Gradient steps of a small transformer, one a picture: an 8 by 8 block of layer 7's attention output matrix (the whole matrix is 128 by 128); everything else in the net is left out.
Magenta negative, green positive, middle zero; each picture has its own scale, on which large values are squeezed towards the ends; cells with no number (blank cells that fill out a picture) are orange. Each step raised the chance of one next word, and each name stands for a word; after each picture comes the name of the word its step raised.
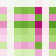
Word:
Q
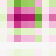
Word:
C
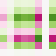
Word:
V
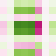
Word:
Q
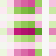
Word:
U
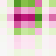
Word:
C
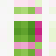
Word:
Q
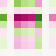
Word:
C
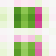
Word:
V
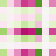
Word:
U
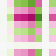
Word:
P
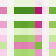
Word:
Q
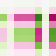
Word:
P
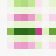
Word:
P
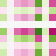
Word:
U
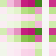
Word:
U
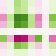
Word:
V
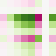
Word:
V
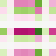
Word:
U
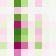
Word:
P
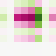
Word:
C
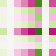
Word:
U
